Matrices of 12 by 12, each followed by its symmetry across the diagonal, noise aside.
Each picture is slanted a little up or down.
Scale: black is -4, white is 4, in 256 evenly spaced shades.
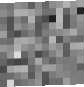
antisymmetric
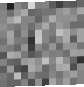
neither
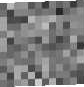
neither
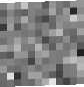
antisymmetric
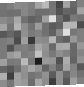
neither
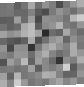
symmetric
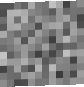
symmetric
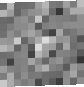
symmetric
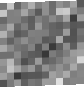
symmetric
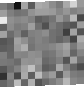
antisymmetric
